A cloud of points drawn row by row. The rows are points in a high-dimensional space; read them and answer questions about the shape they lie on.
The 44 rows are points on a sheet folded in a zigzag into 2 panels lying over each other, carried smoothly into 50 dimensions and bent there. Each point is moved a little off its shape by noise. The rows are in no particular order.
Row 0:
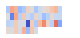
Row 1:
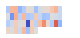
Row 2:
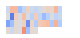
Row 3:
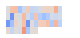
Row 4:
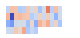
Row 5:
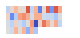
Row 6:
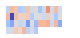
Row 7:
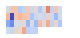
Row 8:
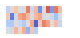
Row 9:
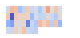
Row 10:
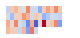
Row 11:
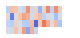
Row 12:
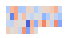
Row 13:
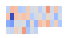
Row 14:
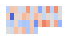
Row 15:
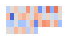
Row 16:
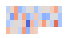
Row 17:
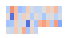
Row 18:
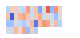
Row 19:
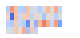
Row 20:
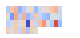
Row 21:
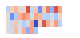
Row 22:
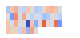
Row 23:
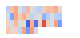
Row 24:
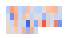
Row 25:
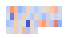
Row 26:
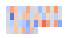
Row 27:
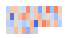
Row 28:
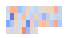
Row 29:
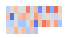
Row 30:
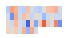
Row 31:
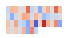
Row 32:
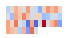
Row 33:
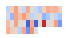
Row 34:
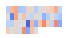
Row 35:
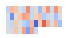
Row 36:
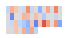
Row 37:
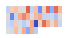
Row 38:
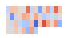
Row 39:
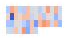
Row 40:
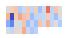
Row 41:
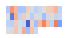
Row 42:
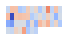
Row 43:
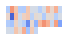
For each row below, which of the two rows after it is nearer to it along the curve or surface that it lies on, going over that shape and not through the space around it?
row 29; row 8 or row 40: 8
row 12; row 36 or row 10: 10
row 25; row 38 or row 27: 38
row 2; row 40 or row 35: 40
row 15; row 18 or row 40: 18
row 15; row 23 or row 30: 30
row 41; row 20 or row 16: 20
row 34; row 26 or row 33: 33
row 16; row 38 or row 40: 40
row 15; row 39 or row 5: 5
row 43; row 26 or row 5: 26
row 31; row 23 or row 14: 14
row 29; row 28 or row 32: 32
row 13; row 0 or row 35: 35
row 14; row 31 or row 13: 31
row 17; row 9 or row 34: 9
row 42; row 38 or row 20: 38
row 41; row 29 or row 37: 29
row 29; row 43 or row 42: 43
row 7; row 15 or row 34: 34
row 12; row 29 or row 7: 7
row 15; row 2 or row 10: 10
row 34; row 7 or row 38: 7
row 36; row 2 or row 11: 11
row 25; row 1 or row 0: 0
